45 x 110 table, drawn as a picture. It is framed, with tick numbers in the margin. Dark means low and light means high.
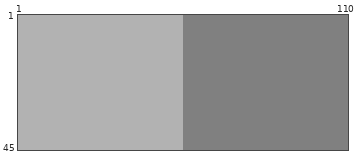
It is made of 1 by 2 panels. Panel 1,1: high, flat. Panel 1,2: middling, flat.
